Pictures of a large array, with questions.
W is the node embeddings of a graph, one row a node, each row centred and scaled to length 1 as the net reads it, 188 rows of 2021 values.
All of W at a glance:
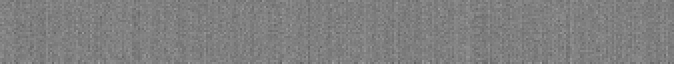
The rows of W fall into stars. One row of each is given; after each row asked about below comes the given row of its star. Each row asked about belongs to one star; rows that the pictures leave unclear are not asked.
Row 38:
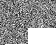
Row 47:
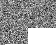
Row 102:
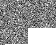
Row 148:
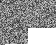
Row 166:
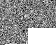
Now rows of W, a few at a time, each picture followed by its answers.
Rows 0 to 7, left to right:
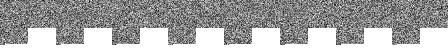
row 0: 38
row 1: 38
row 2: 148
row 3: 166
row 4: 166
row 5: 148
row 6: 148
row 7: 102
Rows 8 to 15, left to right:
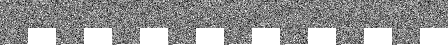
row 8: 166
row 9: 38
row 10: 47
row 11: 47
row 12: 38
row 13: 102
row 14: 166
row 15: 38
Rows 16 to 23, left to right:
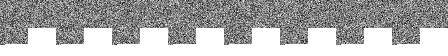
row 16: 148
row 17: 102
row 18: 148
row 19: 102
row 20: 38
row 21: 102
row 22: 148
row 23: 38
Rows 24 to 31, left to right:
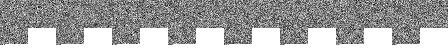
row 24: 166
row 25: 166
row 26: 166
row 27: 38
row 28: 102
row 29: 166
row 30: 102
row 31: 102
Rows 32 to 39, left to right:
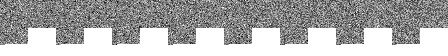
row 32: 38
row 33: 47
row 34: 148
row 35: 166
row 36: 102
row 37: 38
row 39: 102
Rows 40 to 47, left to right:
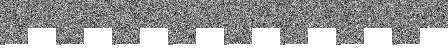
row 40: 38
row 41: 166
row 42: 102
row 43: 47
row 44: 166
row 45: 38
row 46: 38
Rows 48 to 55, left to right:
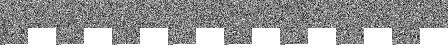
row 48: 166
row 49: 166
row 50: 166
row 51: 166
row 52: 47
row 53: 102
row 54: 47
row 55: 47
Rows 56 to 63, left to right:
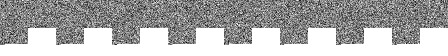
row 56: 148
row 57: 47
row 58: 148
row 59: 102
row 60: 38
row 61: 102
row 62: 38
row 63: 166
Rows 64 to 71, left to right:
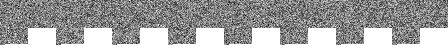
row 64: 47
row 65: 38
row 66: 102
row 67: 47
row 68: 148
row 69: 102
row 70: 102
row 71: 166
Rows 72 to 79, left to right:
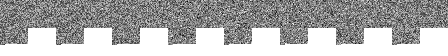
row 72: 148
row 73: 148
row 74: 148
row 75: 47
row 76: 38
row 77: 38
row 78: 148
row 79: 166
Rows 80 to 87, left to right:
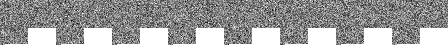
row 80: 47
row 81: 38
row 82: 166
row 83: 102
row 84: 148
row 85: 38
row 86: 47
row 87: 102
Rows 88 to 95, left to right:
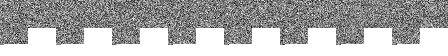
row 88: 102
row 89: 166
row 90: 47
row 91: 38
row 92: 148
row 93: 148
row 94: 166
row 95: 38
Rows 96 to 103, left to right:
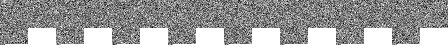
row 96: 102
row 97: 47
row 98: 47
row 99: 102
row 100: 47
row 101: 102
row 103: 148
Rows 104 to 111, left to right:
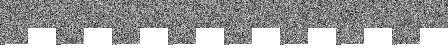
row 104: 38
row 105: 166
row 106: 166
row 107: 166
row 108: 166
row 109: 102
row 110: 38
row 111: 166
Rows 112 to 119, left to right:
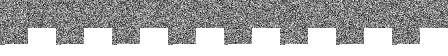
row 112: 166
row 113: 166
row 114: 148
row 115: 166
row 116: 102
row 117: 38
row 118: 102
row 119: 38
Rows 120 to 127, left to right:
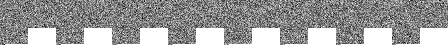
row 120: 148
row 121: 166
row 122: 47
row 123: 47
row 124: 148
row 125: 47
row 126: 102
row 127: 102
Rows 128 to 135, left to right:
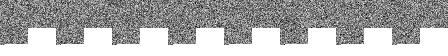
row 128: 47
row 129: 166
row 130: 38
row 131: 148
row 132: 102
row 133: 148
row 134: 47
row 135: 38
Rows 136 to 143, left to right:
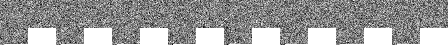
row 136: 102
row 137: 148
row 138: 166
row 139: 148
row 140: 148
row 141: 148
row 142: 102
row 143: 148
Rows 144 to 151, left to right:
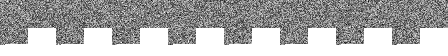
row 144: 166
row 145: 166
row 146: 47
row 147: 38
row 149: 166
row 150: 148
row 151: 148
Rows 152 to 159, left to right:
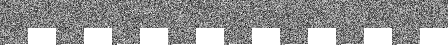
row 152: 38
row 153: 102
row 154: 38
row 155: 102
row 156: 38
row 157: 47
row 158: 47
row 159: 166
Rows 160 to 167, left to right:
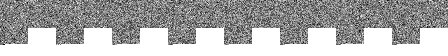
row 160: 148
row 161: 166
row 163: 166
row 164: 102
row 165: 47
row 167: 148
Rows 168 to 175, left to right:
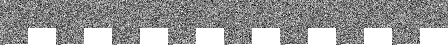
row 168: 102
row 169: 148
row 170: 148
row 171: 38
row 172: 47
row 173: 47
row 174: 47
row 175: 102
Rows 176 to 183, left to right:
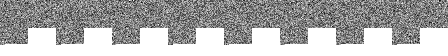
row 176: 148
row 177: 38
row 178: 102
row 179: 38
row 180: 102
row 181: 47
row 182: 47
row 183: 102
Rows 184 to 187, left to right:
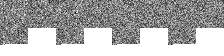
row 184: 166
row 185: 38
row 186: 166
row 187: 38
